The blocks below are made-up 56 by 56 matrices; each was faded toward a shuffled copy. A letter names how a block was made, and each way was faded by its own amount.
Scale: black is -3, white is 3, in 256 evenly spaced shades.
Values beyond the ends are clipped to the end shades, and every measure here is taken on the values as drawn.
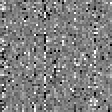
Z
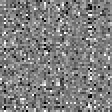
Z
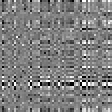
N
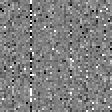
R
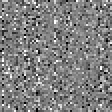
R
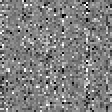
R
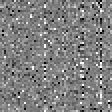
Z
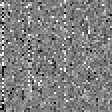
R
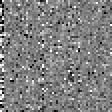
R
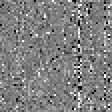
R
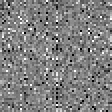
Z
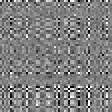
N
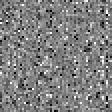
Z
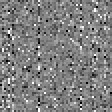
R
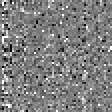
Z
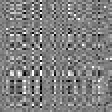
N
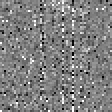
R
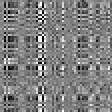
N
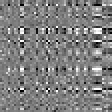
N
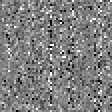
R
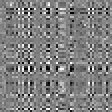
N
